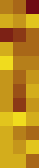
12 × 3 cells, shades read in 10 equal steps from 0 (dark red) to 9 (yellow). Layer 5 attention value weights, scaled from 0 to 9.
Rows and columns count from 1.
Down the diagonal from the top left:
5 6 4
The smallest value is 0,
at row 1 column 3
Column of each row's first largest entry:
1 3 3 1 1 1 3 1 2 1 3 1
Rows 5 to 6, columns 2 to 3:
5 5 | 4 6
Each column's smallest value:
1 2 0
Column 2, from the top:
4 6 2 4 5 4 3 2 9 5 6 7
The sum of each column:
76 57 63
